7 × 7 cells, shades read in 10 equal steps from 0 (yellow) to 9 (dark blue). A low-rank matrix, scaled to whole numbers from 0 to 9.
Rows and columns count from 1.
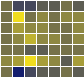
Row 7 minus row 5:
0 4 1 0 1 0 1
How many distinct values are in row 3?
3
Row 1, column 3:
7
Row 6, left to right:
4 3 0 3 4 6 3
